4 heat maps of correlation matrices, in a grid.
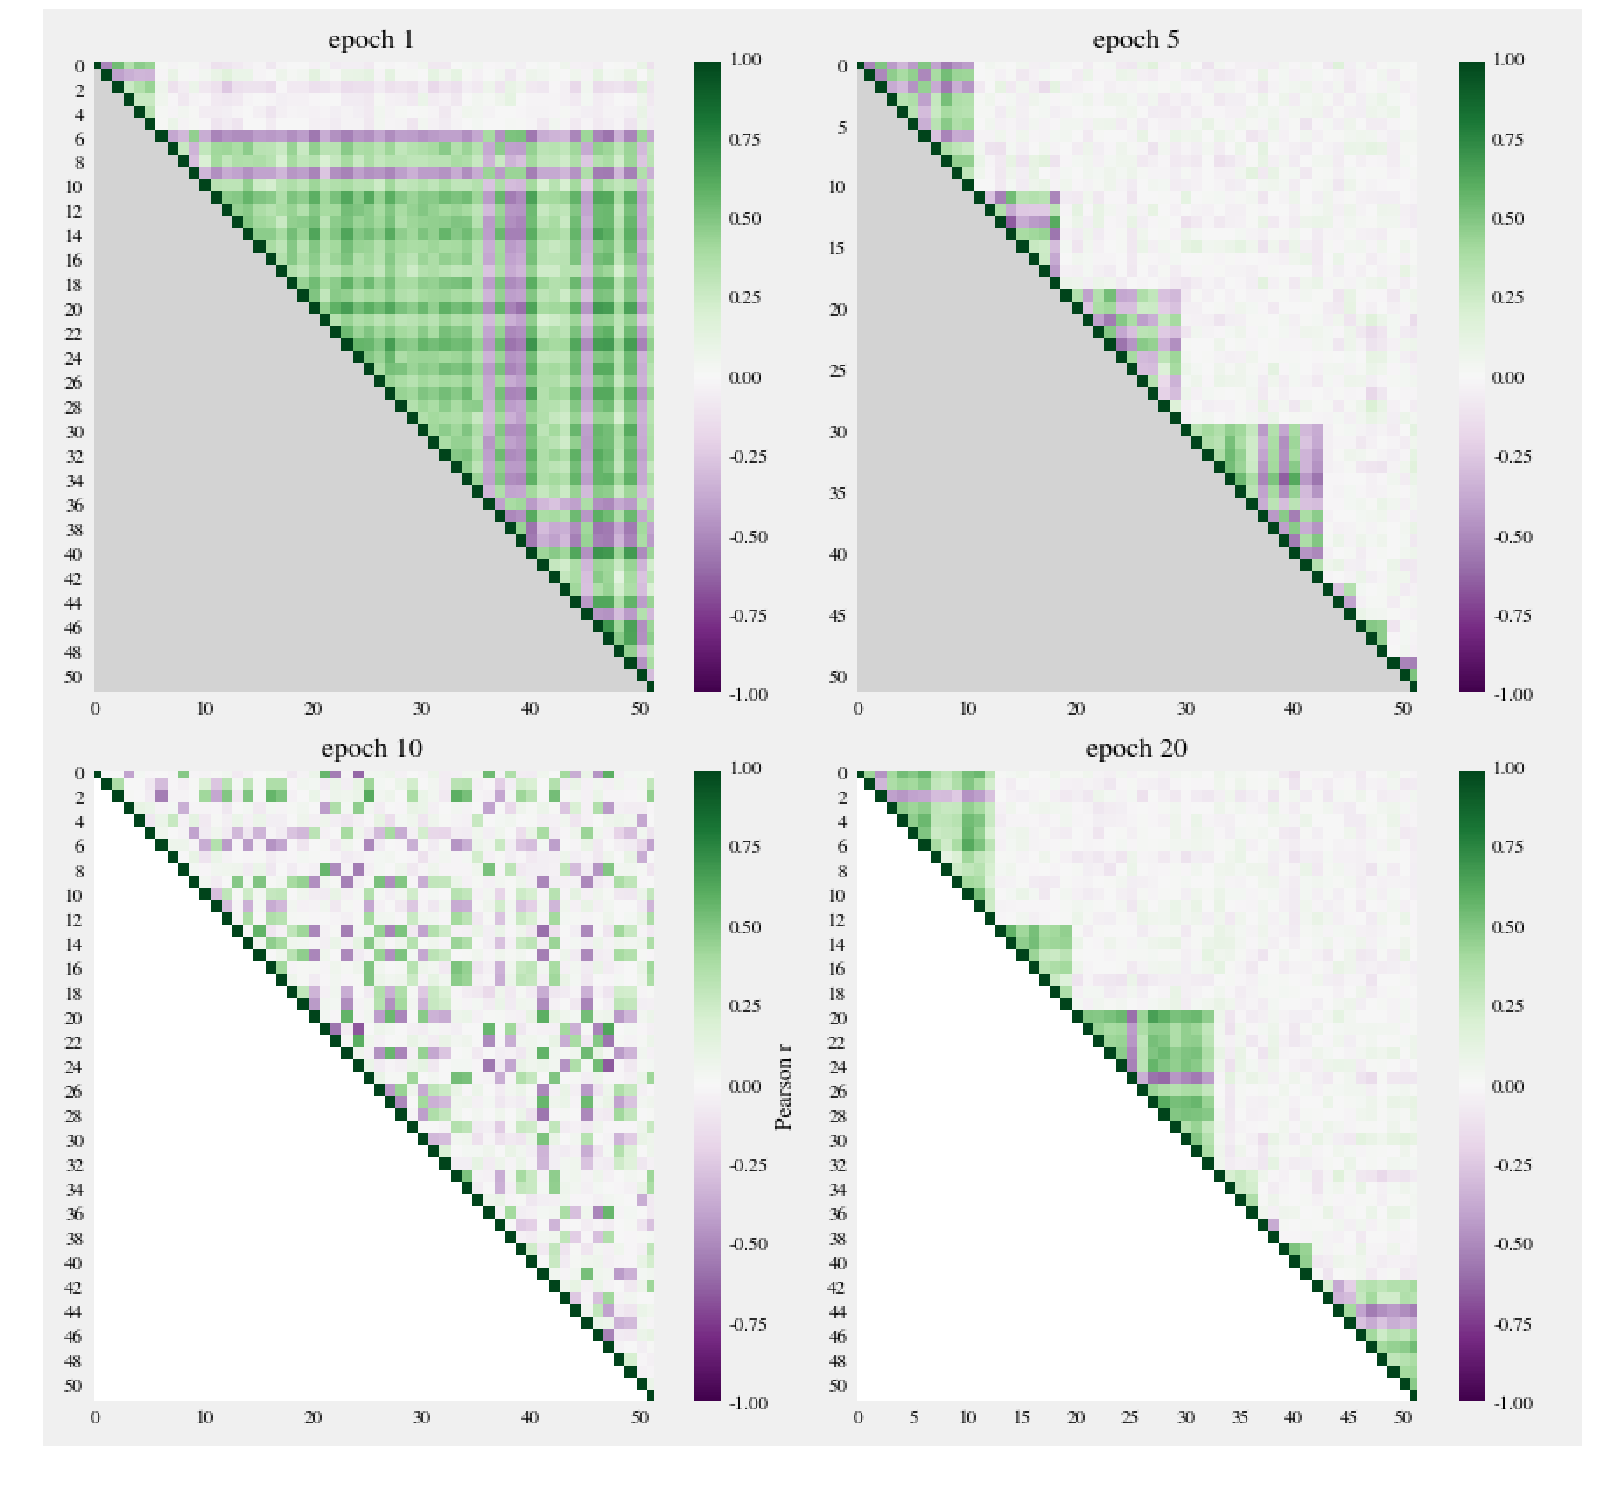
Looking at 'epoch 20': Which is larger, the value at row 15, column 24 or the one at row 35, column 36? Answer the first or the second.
the second
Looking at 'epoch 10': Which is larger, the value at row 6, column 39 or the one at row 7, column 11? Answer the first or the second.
the second
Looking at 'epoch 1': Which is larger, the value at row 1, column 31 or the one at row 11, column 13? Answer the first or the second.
the second
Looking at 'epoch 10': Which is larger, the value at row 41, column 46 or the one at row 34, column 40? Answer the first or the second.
the second
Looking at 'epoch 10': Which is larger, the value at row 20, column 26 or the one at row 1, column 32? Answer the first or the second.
the second
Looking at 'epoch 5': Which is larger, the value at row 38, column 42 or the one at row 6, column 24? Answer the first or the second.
the second
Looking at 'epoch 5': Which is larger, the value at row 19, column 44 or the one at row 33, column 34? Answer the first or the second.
the second
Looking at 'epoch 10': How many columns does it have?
52
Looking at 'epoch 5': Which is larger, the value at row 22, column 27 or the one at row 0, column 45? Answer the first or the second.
the first
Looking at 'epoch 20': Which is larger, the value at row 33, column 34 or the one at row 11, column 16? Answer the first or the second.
the first
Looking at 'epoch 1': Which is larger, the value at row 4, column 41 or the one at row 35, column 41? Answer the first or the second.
the second
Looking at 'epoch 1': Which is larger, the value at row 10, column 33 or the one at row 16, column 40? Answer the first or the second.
the second
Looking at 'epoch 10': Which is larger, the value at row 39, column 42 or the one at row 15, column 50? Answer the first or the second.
the first
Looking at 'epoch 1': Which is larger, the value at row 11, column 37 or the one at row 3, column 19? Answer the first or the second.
the first
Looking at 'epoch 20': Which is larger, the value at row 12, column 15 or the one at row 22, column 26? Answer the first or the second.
the second
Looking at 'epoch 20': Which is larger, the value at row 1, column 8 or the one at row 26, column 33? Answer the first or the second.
the first
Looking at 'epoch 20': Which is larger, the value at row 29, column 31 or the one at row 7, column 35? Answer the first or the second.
the first
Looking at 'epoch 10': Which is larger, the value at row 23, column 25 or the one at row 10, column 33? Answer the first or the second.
the second
